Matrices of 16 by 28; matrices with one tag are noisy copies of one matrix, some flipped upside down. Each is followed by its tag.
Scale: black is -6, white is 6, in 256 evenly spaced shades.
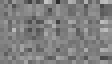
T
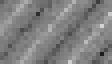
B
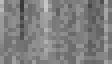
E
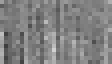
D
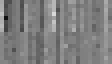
D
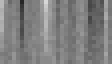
E
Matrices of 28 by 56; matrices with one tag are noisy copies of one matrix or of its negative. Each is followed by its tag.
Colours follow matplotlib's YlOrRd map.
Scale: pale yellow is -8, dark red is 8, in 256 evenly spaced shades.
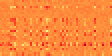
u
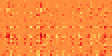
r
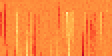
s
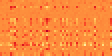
u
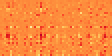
r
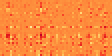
r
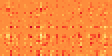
r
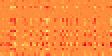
u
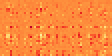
r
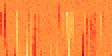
s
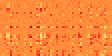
r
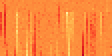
s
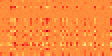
u
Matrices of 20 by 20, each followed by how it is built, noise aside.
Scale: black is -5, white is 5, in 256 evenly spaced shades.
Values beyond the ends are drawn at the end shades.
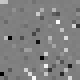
sparse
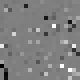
sparse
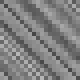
Toeplitz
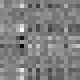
low rank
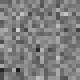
low rank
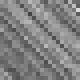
Toeplitz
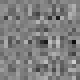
low rank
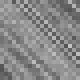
Toeplitz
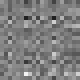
low rank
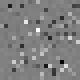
sparse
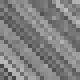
Toeplitz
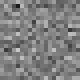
low rank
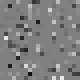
sparse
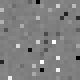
sparse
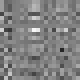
low rank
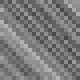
Toeplitz
